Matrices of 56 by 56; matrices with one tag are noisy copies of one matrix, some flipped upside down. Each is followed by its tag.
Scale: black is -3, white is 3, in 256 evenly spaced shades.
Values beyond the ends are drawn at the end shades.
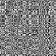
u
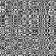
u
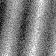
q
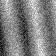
q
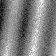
q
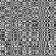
u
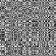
u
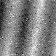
q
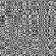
u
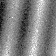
q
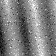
q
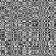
u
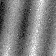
q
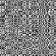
u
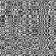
u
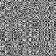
u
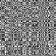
u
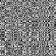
u
